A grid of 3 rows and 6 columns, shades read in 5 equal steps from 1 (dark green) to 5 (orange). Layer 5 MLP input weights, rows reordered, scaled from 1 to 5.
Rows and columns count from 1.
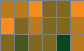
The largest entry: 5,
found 3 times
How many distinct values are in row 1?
3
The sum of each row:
24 22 16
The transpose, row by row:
4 5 3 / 4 3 2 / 5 4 3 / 3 3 3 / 3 3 1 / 5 4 4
